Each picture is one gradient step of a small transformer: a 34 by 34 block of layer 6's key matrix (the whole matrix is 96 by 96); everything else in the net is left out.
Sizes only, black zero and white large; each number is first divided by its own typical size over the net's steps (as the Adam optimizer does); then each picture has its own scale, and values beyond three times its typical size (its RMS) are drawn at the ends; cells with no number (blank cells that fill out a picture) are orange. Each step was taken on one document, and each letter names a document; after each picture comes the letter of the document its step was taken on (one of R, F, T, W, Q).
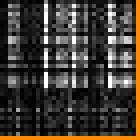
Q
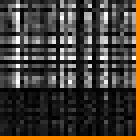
Q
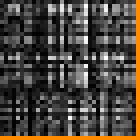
Q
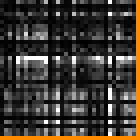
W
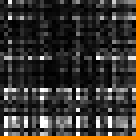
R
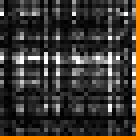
W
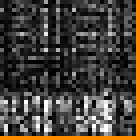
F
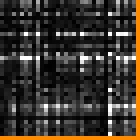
W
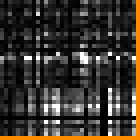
W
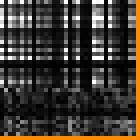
R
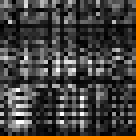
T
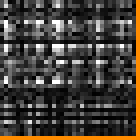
T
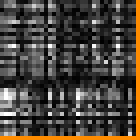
T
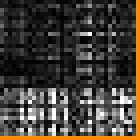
F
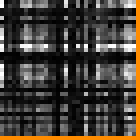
F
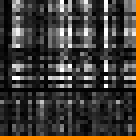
Q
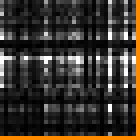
W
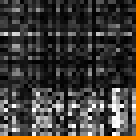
F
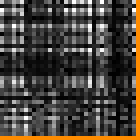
F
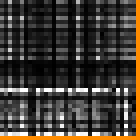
R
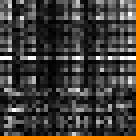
R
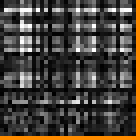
F
